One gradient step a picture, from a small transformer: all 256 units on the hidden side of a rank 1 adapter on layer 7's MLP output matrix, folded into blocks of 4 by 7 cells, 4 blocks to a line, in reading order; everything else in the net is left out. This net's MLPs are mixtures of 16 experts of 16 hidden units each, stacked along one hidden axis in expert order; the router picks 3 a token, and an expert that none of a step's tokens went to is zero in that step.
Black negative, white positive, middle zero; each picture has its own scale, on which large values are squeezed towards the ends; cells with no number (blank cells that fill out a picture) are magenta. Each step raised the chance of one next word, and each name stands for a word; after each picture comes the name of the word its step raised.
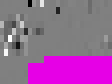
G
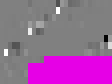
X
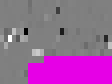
G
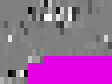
X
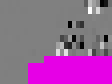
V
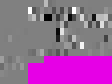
X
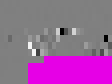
V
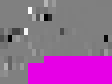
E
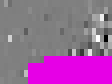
G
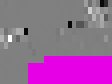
V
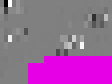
E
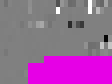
V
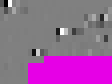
E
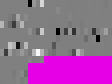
E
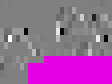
G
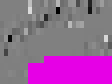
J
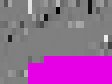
J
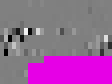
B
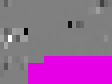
V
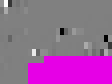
X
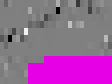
J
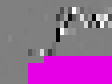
B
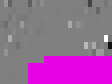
E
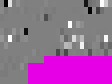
B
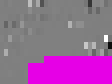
E
